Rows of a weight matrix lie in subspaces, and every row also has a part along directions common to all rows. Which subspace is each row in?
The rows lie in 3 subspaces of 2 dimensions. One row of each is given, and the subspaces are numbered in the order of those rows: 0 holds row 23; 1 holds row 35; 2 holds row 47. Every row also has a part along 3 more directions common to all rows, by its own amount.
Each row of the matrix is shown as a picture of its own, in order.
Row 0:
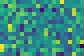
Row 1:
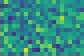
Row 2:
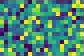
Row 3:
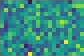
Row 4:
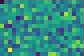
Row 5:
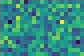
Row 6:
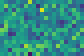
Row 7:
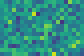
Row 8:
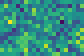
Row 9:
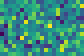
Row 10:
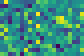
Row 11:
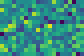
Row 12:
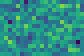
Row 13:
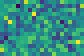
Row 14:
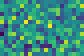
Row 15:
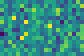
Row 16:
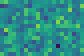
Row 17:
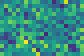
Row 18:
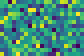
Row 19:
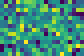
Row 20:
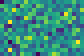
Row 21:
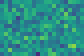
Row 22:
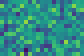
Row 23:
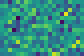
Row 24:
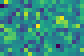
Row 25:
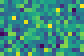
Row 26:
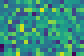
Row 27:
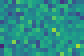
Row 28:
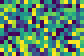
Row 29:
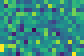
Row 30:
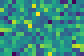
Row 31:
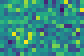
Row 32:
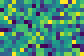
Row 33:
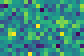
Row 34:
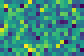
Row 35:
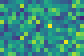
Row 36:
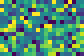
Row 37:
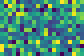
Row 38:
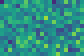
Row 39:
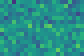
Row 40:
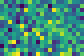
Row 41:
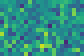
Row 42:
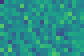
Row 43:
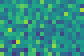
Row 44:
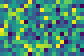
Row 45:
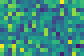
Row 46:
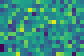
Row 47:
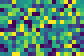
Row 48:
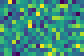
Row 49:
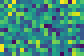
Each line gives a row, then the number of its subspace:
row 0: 2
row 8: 0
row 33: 1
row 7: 0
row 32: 2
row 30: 2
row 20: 0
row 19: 2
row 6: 1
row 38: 0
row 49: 2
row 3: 1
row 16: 1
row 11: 2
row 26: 2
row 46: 2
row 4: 0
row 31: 0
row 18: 2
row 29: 2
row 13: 0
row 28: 0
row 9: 1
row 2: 1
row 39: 2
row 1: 1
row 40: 2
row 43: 2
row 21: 0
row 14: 1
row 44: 1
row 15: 1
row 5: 0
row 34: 1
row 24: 1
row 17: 0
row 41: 1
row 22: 1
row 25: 1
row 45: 2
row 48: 2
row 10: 1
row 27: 2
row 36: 2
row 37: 2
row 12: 0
